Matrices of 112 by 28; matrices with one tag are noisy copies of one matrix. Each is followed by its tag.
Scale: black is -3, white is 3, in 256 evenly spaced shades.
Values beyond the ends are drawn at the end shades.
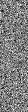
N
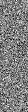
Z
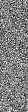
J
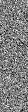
Z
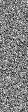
Z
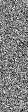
Z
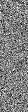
N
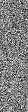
J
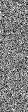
N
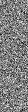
Z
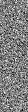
Z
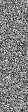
Z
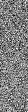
J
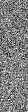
J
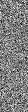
N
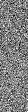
J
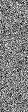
N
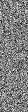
N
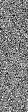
J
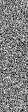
Z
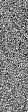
J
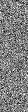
N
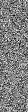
J
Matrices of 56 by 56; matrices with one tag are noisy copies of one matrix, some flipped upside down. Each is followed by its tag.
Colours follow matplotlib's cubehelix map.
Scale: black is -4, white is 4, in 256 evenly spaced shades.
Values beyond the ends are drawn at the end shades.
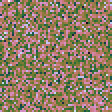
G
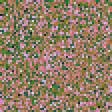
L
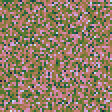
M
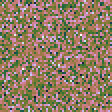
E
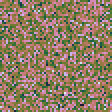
G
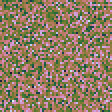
M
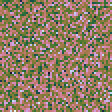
M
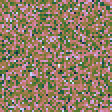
E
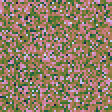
L
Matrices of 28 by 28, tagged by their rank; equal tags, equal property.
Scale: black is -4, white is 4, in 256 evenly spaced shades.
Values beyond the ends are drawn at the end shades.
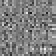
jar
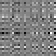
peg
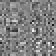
jar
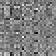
jar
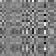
peg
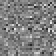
jar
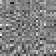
jar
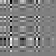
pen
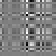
pen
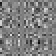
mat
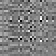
mat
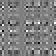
peg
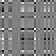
pen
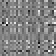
mat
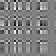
pen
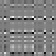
pen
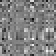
mat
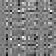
mat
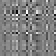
peg
